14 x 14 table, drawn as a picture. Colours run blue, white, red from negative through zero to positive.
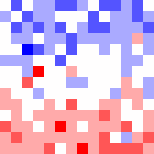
The texture is fine-grained noise. There is an overall slope up to the bottom. The histogram is bell-shaped. Overall the values sit about 50% of the way up the scale.
